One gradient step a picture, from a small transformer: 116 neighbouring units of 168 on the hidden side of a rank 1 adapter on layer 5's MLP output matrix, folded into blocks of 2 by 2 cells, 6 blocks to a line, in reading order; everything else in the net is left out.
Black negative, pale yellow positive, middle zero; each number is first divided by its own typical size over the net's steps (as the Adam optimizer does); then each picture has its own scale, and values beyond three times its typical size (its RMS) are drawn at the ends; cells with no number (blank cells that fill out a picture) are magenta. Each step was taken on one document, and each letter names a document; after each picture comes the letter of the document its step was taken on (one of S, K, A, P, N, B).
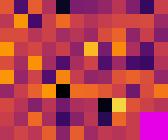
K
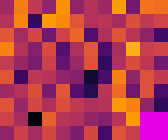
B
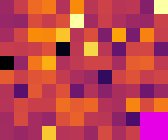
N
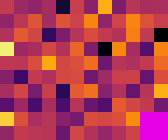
K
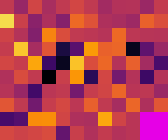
B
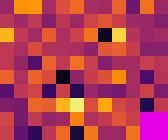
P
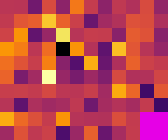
B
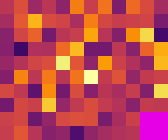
K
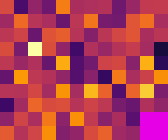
K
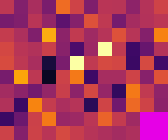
B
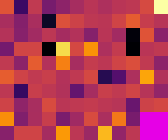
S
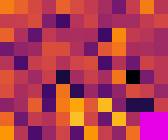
P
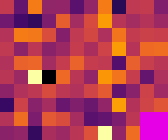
P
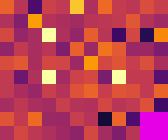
B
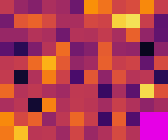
K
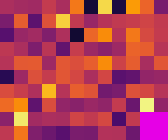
P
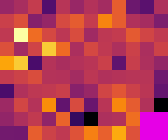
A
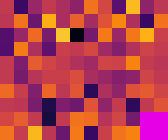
A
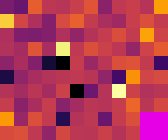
S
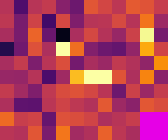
B
